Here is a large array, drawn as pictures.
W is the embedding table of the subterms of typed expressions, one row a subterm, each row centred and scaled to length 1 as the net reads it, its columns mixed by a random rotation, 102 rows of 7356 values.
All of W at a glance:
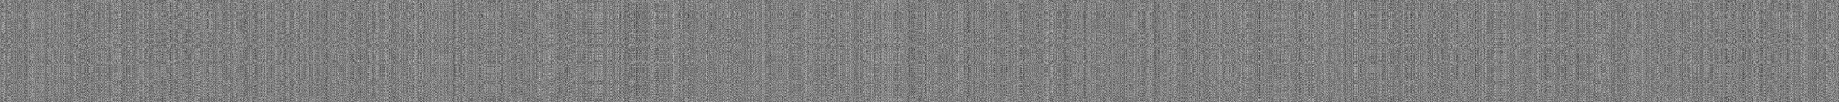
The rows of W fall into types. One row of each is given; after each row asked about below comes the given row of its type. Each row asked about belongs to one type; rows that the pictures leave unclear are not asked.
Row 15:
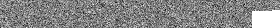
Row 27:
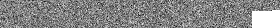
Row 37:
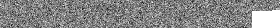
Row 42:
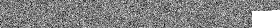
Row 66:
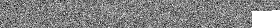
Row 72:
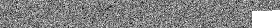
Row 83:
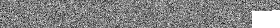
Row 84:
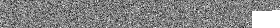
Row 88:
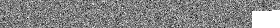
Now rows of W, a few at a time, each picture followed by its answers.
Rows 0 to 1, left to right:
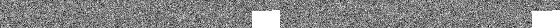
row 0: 15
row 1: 66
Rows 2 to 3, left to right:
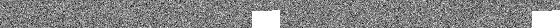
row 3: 37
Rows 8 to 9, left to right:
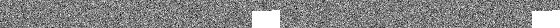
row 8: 88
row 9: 66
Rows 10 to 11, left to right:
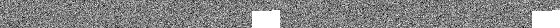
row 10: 37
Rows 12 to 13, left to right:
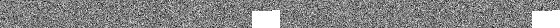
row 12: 27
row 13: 27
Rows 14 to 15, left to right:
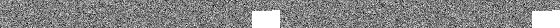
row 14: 15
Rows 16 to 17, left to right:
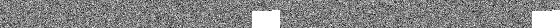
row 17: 15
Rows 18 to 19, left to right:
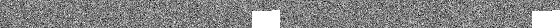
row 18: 88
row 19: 27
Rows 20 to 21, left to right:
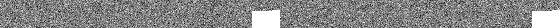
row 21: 27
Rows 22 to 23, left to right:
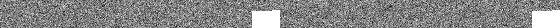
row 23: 72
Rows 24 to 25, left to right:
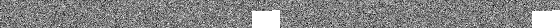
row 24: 83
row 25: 15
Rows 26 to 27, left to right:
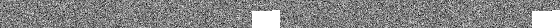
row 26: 83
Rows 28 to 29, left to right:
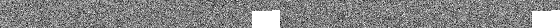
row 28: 15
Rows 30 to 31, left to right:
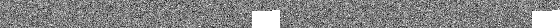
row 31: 88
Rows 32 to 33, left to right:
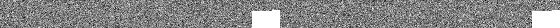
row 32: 83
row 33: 84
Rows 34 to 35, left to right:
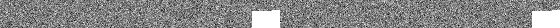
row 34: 37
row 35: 88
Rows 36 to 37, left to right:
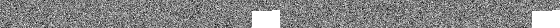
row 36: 66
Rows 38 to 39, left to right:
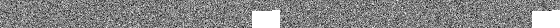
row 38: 84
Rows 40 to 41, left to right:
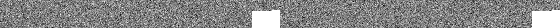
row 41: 37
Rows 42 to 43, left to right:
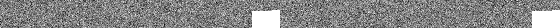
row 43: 15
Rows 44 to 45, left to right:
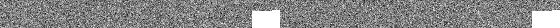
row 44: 84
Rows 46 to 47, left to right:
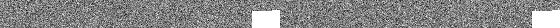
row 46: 37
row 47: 88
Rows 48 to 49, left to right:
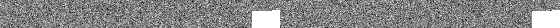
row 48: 37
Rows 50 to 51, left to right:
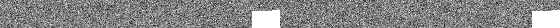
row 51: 42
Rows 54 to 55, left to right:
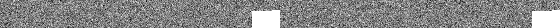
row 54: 72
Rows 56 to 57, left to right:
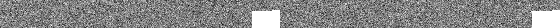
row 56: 15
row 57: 83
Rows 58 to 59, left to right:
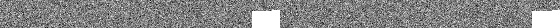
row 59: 88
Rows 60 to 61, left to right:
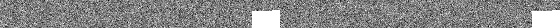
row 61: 66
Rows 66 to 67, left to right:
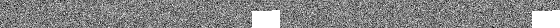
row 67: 27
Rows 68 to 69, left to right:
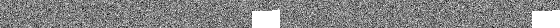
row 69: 27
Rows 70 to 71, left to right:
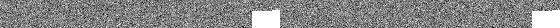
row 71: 27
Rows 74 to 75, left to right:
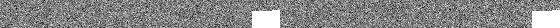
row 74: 66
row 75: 37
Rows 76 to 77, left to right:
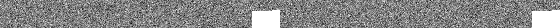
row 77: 88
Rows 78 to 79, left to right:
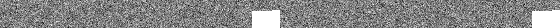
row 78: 72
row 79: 15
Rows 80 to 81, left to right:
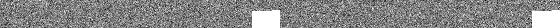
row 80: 72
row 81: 84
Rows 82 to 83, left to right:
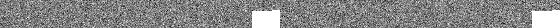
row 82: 88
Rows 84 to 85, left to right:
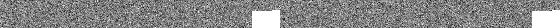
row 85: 27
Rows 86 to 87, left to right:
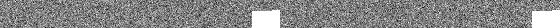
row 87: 37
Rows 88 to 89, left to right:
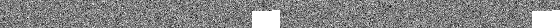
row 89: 72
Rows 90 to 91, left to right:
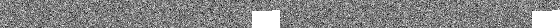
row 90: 37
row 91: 88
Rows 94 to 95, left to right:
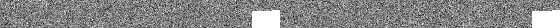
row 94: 72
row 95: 27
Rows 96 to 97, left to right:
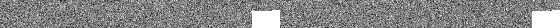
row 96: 83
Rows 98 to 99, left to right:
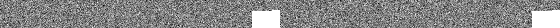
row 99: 42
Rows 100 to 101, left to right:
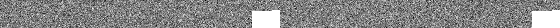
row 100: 84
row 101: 66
